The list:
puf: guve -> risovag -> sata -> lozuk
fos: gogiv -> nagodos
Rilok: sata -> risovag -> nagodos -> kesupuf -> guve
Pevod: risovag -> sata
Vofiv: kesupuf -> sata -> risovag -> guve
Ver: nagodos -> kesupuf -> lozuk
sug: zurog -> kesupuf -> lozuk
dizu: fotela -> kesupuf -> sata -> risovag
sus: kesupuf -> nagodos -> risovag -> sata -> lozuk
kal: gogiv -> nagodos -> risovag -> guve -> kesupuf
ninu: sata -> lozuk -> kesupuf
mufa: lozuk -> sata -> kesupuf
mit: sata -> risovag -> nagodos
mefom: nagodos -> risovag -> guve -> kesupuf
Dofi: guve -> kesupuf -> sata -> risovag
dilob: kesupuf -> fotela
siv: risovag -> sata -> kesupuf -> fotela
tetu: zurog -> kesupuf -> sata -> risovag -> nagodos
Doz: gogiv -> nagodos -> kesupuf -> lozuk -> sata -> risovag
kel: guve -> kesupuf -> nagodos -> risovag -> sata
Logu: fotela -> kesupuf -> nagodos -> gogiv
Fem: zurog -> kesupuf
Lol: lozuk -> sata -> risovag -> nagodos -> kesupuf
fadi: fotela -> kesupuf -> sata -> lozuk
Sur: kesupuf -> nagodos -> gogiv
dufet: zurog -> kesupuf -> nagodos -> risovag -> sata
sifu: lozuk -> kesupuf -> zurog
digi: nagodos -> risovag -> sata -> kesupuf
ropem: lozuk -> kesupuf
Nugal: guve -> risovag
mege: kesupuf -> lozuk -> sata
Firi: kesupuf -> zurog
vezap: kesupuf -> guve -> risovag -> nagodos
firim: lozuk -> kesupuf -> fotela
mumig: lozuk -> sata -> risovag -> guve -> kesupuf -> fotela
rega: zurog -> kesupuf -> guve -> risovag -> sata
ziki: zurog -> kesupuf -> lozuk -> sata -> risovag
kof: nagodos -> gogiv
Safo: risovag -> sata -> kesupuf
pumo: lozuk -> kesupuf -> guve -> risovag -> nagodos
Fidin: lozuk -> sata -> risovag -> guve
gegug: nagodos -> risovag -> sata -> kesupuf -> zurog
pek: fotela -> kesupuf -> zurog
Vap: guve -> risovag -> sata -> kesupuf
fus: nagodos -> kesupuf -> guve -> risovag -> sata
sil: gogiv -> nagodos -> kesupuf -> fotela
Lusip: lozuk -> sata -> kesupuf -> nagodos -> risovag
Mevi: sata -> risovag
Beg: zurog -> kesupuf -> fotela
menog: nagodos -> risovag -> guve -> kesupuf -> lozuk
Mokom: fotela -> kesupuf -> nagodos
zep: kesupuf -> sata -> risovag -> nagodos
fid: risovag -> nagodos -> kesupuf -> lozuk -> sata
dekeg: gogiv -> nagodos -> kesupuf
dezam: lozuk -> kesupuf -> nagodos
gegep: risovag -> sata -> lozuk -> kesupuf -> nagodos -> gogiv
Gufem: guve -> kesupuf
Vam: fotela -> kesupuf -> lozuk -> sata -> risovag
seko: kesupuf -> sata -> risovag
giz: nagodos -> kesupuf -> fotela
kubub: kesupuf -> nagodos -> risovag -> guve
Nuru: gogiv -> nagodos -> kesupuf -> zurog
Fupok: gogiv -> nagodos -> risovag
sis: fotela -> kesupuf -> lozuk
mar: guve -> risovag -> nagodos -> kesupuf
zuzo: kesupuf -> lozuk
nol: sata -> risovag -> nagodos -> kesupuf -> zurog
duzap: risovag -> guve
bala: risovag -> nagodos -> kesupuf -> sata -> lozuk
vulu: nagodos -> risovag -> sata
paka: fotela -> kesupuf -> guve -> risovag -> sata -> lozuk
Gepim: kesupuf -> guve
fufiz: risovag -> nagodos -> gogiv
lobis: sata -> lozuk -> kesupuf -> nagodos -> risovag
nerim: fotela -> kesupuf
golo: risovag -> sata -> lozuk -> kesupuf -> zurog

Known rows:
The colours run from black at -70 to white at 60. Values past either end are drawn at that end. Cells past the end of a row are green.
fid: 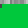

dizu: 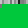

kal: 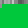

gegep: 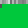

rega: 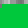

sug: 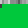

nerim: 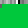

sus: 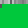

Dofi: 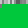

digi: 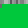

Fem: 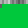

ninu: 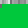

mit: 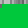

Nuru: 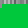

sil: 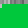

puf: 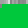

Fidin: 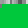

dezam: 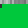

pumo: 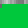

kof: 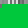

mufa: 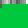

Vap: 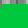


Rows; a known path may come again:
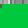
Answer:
bala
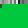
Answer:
Logu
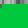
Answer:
Gufem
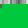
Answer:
ziki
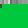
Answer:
Ver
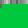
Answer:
Safo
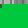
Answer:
kel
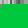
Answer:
Mevi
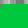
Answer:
rega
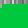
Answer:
Fupok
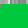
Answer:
puf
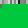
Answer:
fadi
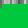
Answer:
Gepim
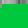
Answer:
Nugal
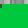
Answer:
fid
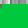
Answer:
ninu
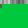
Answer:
Fem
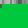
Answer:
menog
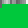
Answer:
mufa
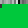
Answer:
Mokom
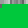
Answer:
Lol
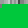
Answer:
paka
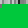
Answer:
dizu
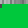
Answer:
dufet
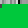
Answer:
sis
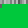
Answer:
Firi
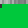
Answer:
dezam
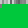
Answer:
seko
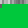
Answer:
tetu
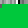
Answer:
nerim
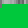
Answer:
vezap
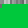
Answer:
Rilok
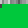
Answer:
sug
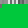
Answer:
kof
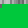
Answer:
mit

